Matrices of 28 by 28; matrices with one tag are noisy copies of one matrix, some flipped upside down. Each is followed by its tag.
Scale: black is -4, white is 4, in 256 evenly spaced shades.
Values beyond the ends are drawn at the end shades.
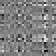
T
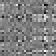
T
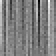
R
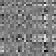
T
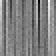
R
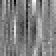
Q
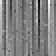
R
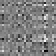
T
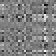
T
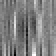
Q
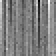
R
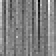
R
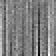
R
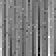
R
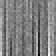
R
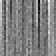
R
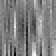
Q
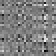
T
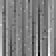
R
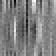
Q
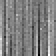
R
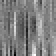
Q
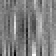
Q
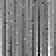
R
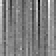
R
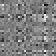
T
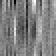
Q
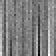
R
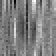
Q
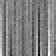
R
